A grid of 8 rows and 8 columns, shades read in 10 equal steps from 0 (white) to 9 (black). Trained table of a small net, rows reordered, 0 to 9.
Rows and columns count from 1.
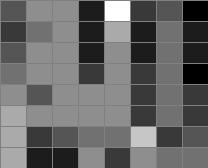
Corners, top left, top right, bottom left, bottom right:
6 9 3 5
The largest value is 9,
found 2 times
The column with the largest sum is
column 8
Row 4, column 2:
4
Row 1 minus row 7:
3 -3 -2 3 -5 5 -1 3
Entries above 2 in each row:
7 8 8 8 8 8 7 8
